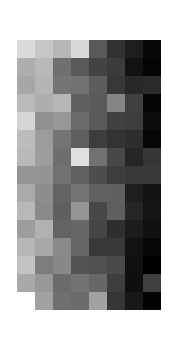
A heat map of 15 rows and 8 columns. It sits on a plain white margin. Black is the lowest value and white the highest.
Roughest part: centre. Odd rows or columns: none. Grain: fine. Ninth with the lowest average: bottom right. Slope: up to the left. Stripes: none.
